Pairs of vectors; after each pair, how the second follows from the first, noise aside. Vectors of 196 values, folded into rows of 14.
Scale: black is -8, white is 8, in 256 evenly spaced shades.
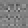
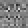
scaled up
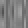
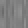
shrunk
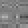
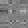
reversed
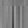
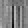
scaled up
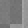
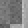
scaled up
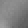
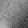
scaled up
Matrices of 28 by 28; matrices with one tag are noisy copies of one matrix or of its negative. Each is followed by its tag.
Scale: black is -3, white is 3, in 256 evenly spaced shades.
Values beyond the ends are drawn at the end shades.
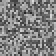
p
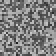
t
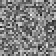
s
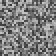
s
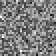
s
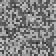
p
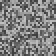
p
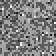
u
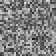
t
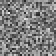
u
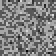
s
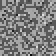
s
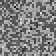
u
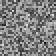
s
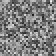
p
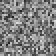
t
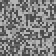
p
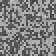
p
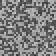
s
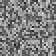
p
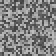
t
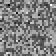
t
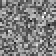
s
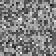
t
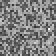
p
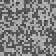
t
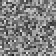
s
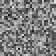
t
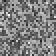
p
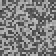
s
